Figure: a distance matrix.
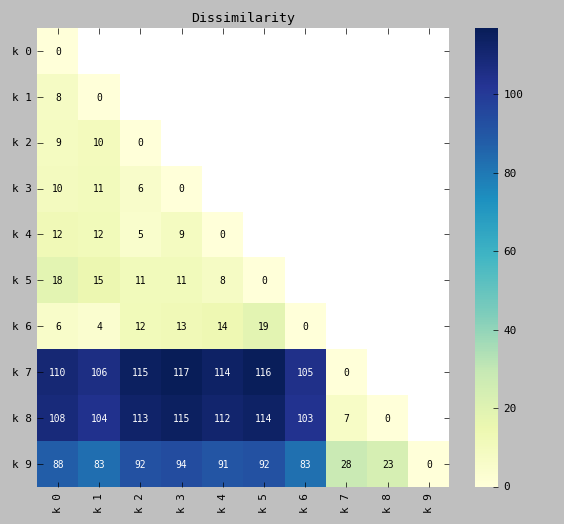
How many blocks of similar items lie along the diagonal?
2
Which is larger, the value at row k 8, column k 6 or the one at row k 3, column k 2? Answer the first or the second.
the first
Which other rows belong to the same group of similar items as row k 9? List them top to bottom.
k 7, k 8
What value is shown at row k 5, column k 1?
15
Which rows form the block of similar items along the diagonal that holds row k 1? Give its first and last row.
k 0 to k 6
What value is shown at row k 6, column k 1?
4
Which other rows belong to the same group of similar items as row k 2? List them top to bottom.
k 0, k 1, k 3, k 4, k 5, k 6
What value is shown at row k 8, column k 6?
103
